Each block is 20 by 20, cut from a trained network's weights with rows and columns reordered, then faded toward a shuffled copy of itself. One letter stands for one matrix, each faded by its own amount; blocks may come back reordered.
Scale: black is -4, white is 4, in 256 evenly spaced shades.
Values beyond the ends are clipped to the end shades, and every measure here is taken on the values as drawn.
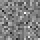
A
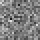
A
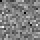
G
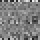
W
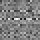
W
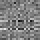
W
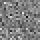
G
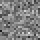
A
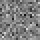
G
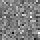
G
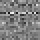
W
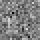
A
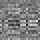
W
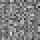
A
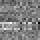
W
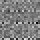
W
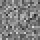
A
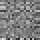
W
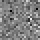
G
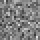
A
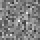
A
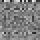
W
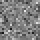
G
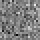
A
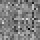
G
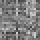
W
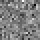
G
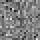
G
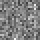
A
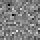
G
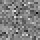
G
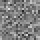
A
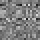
W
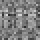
W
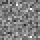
A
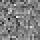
G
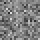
A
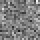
A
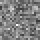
A
